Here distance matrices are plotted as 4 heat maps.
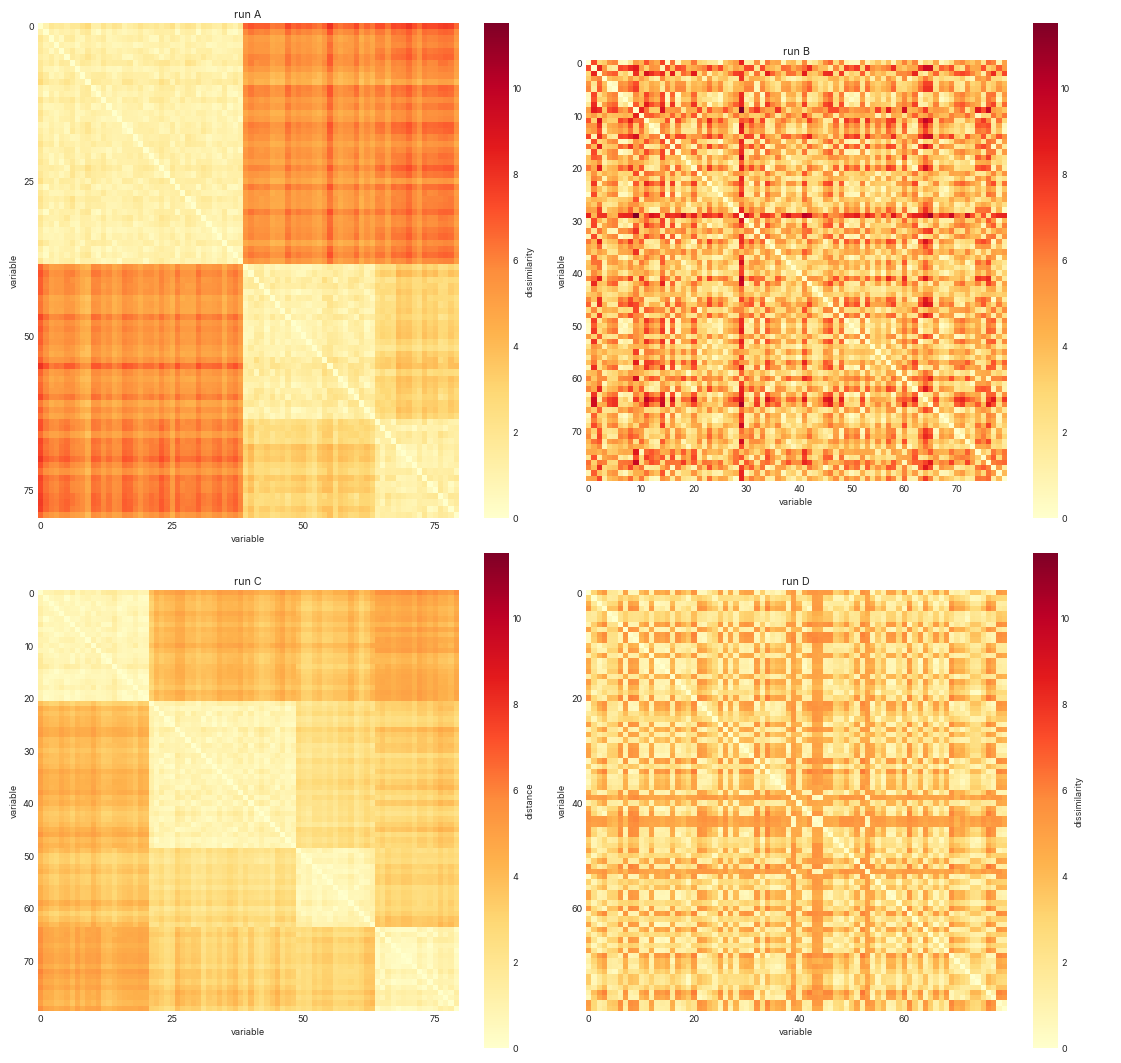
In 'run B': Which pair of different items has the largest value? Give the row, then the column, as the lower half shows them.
29, 9
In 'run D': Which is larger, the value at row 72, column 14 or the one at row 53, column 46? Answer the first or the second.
the second
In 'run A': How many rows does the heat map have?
80
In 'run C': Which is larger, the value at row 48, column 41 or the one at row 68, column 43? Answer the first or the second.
the second
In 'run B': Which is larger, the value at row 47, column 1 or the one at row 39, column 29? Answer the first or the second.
the second
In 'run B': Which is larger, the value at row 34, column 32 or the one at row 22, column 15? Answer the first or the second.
the first
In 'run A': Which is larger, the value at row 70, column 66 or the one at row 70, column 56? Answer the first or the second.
the second
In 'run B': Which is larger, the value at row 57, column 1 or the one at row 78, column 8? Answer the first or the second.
the first
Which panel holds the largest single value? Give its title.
run B
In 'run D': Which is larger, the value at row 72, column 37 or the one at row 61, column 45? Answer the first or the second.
the second
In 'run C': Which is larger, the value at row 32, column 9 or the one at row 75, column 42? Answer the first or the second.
the first
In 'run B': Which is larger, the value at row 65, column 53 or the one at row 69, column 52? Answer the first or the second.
the second
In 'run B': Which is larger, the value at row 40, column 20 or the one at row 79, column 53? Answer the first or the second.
the second
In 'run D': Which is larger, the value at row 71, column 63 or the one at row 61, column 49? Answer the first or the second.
the second
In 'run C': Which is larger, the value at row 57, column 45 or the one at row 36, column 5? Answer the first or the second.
the second
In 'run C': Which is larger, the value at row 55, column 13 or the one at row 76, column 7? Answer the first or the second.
the second
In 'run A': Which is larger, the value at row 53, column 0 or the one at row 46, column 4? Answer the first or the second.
the first
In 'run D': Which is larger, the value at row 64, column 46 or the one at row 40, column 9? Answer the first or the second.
the first
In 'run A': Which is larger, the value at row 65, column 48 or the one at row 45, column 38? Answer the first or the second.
the second
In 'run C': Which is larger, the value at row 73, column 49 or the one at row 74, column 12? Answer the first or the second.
the second
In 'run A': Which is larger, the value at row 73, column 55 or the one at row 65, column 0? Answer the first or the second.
the second
